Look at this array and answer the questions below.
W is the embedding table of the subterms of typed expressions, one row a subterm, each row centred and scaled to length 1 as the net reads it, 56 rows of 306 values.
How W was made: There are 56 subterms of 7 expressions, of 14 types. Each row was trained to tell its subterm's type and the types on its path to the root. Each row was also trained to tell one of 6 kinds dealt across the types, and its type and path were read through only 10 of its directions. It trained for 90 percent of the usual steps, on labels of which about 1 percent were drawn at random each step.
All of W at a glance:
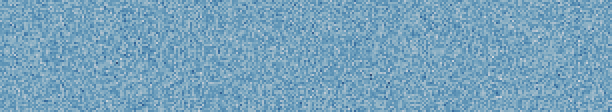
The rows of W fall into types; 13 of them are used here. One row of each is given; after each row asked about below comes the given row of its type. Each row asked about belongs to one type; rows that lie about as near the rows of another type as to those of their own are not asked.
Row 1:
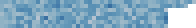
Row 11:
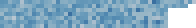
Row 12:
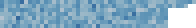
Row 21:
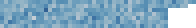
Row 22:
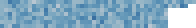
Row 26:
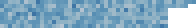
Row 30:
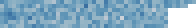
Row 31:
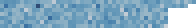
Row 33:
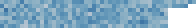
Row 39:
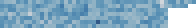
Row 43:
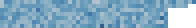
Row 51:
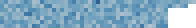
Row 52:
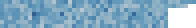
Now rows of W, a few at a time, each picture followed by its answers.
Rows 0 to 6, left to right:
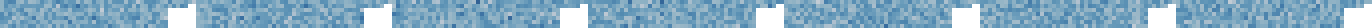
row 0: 43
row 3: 52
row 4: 51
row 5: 21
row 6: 30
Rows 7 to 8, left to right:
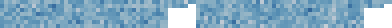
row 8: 39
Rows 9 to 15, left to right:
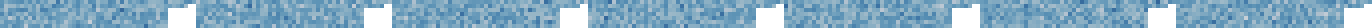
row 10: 51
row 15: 31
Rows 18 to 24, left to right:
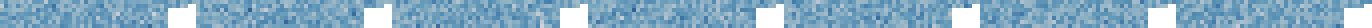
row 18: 21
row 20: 1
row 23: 52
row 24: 26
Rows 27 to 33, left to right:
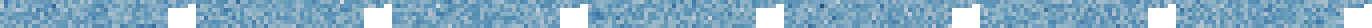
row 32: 31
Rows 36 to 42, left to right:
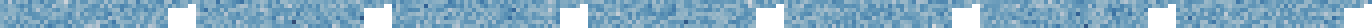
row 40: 1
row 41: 12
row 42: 31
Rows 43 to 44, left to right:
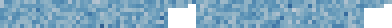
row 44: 51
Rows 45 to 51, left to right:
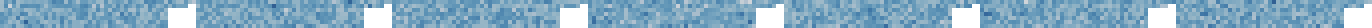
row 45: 43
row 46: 43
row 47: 11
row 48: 52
